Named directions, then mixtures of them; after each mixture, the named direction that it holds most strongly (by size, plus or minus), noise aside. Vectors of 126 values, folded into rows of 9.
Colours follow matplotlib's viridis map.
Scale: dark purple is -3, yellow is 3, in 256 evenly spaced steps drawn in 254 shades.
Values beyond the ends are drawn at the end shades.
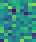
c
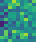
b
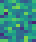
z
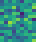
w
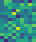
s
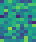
z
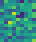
w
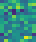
c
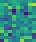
c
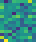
s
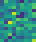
w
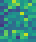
b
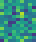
w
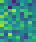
b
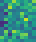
b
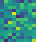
s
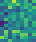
b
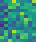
b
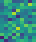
s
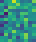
b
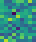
s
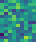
z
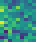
b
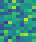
w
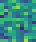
z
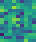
z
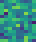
z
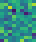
c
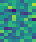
c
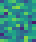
z
